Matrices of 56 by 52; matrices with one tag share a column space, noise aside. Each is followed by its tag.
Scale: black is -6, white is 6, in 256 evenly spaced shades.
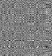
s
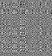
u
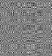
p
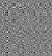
p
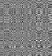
s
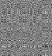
s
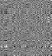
s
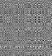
s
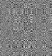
s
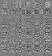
u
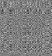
u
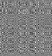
u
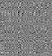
p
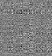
u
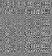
u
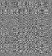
u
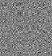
p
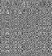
u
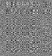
u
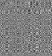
u
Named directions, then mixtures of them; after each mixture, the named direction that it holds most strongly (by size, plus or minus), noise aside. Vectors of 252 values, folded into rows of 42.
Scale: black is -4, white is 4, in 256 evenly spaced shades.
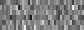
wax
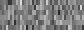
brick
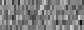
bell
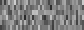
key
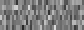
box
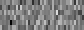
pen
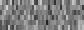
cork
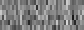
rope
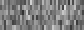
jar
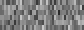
brick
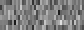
brick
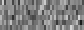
bell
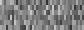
brick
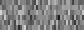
rope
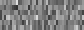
box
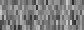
rope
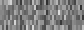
brick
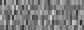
box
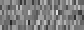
pen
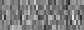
rope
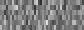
box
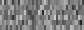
bell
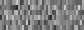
box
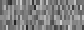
brick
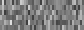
bell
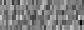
bell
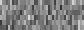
cork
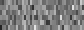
wax
